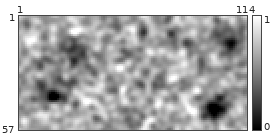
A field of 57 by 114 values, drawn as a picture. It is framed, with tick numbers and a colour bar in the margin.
Neither half mirrors the other. No single row or column stands out from its neighbours. No lone cell stands out from its neighbours. Four dips sink into the field.
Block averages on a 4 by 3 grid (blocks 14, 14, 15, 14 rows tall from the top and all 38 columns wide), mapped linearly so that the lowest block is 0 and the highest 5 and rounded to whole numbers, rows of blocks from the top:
5 3 1
0 4 2
0 4 3
5 4 2
